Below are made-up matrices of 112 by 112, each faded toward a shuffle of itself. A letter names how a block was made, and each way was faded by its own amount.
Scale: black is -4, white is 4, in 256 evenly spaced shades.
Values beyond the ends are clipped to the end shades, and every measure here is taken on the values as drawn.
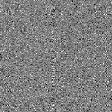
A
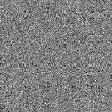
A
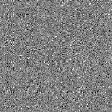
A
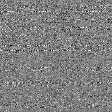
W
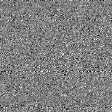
W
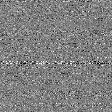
W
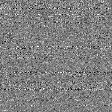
W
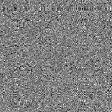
A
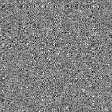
A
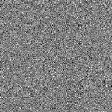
A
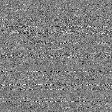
W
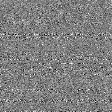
W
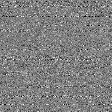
W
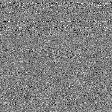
W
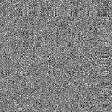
A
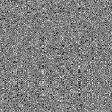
A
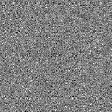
A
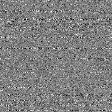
W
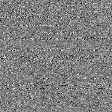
W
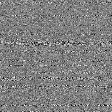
W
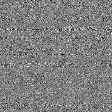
W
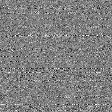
W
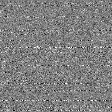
W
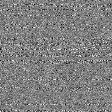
W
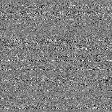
W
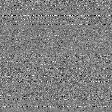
W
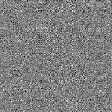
A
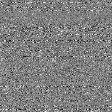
W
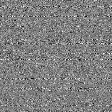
W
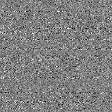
W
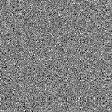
A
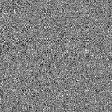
A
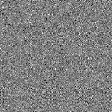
A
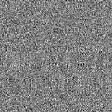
A
